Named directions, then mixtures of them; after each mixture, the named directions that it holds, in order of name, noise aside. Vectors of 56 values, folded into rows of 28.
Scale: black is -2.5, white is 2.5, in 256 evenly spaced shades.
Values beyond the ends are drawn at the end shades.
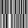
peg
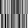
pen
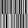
peg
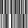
peg, pen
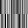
pen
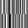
peg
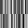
peg, pen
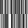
peg, pen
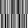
pen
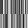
peg, pen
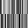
peg, pen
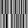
peg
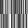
peg, pen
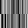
pen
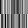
pen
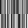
pen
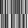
peg, pen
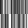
peg, pen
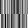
pen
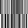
pen
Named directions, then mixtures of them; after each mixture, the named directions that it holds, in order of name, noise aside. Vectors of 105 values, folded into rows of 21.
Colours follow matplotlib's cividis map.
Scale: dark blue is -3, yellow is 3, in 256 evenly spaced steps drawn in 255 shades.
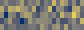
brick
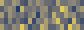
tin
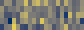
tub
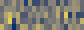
tub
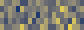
tin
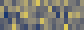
brick, tub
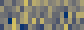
tin, tub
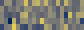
tub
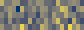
tin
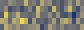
brick, tin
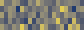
tin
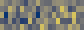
brick, tin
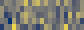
tub
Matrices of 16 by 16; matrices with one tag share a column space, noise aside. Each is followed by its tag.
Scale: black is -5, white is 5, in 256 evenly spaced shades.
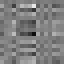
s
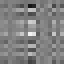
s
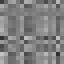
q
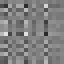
s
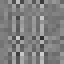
q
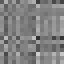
q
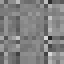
q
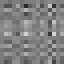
s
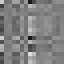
q
